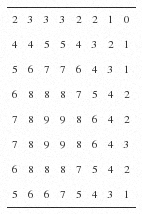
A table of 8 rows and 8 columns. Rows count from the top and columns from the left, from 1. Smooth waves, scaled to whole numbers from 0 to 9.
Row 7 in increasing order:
2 4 5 6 7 8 8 8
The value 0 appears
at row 1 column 8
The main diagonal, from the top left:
2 4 7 8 8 6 4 1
